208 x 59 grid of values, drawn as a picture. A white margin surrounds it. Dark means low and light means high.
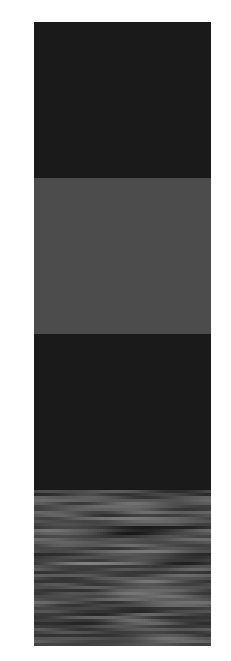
The table splits into 4 rows of 1 panel. Panel 1,1: very low, flat. Panel 2,1: low, flat. Panel 3,1: very low, flat. Panel 4,1: low, streaked across.
